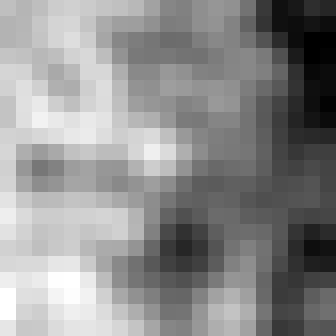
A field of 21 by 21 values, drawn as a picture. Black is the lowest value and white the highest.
Slope: up to the left. Ninth with the lowest average: top right. Ninth with the highest average: bottom left. Odd rows or columns: none.
